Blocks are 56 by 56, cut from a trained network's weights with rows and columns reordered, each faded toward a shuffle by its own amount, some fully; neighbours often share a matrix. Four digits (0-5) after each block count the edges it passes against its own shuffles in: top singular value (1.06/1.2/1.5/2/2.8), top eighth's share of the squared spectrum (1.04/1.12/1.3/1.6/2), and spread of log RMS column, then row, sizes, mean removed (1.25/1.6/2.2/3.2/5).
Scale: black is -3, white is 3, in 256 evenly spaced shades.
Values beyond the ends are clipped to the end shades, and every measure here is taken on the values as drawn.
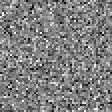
0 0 0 0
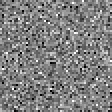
1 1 0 0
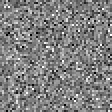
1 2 0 0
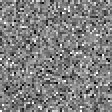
0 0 0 0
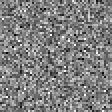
0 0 0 0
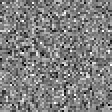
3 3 2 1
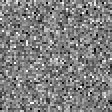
0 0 0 0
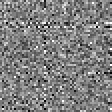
3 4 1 2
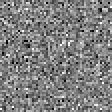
3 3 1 2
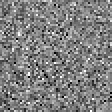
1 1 0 0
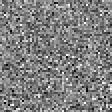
1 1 0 0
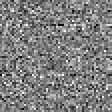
3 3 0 2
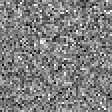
1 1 0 0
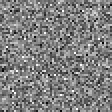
0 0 0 0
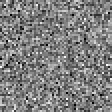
1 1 0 0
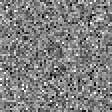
1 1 0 0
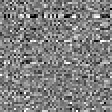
4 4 0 3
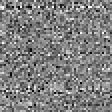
3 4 1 2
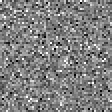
0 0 0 0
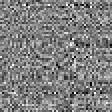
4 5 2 2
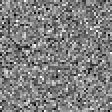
2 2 0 0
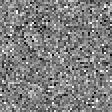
0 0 0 0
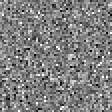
0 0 0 0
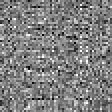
3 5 3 2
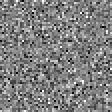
2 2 0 0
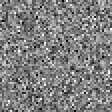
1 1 0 0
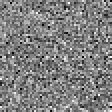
2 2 0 1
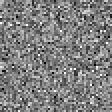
1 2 0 1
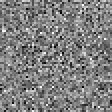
3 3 1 1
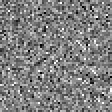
0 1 0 0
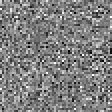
3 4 2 2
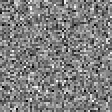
3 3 1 1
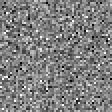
1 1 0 0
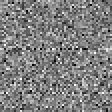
3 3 0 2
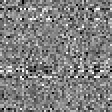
4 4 0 3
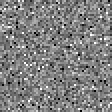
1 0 0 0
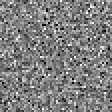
1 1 0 0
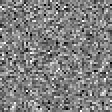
3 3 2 2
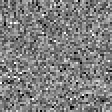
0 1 0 0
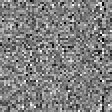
3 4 2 1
